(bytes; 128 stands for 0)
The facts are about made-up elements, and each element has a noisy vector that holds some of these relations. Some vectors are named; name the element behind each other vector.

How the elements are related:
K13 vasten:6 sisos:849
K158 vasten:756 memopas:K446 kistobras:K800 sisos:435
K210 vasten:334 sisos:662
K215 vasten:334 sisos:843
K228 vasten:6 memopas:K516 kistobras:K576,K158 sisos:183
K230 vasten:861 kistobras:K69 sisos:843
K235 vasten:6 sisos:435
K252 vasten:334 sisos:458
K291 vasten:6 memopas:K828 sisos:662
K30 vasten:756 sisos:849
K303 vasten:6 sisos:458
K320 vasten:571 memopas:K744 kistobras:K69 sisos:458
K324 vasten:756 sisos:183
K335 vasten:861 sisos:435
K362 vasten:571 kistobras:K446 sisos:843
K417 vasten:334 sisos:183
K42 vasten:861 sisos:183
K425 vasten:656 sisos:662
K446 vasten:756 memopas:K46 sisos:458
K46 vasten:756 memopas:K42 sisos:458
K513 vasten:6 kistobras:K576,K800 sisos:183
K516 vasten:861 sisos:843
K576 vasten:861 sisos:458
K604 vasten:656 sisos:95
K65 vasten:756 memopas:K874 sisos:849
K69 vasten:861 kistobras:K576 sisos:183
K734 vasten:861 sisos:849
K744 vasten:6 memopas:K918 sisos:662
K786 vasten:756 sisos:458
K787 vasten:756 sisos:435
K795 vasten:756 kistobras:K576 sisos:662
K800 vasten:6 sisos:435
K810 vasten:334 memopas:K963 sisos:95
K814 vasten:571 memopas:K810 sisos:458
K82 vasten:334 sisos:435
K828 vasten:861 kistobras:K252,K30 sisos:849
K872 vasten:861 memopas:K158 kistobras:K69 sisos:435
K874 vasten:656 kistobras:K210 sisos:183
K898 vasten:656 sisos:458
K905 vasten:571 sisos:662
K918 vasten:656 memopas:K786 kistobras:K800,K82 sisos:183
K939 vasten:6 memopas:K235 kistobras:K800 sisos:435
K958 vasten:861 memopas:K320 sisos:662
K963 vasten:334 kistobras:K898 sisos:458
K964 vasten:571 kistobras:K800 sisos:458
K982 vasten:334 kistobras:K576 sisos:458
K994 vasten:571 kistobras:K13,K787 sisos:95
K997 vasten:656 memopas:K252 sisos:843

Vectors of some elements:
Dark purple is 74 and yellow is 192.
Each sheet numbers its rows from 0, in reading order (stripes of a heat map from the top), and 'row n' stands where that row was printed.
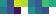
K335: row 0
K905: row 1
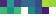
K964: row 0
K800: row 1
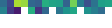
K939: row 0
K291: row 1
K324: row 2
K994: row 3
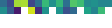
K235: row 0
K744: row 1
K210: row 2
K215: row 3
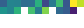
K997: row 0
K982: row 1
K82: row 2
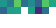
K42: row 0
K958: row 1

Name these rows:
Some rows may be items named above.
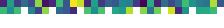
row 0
K964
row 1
K446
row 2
K82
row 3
K964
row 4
K13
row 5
K303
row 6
K744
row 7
K918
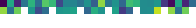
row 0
K303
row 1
K210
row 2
K362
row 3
K874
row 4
K795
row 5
K65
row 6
K303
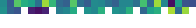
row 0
K425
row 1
K158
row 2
K228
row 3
K997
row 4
K997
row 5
K417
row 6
K320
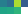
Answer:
K918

